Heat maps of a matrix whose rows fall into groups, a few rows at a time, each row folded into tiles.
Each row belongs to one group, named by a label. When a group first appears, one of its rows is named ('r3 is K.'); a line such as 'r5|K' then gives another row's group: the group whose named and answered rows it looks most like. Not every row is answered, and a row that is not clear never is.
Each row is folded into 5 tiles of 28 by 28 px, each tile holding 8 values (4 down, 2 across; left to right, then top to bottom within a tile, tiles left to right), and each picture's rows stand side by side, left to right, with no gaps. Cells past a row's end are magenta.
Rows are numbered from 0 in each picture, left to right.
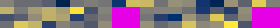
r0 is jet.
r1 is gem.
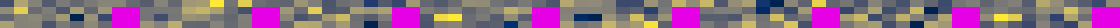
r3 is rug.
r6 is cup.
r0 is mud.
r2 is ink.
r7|rug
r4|gem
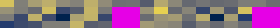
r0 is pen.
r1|mud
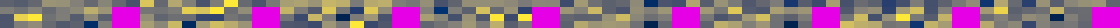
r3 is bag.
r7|mud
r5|ink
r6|cup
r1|jet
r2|pen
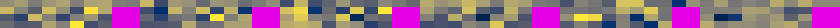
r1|bag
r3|pen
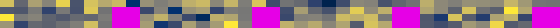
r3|pen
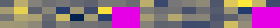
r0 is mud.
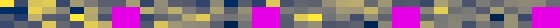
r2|rug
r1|ink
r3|mud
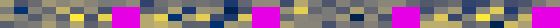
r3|cup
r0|bag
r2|mud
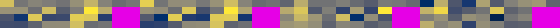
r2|mud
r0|pen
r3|mud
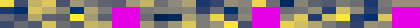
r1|gem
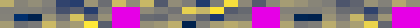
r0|gem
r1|jet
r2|gem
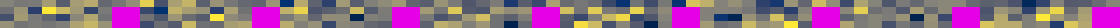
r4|ink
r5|gem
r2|mud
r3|ink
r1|bag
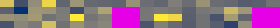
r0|bag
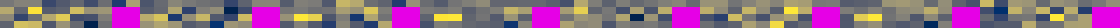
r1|cup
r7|bag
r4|mud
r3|rug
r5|pen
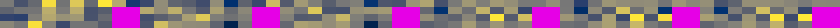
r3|bag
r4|bag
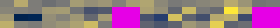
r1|pen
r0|gem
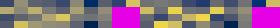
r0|ink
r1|ink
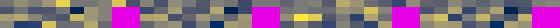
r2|rug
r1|cup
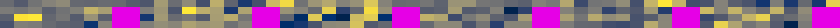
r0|rug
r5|ink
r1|jet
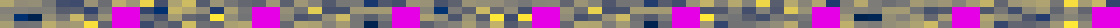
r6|gem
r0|gem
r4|ink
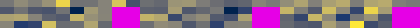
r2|pen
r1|cup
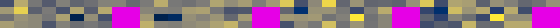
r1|gem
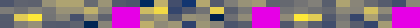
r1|mud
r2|rug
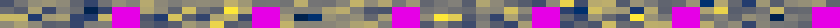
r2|gem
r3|rug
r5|mud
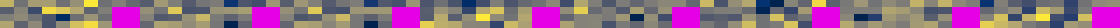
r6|gem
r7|cup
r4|mud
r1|ink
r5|gem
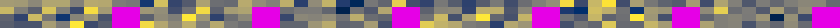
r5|mud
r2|gem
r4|bag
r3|cup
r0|pen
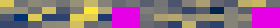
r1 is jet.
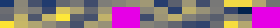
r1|jet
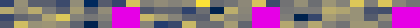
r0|ink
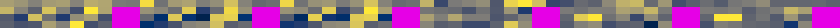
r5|rug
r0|pen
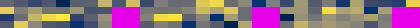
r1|rug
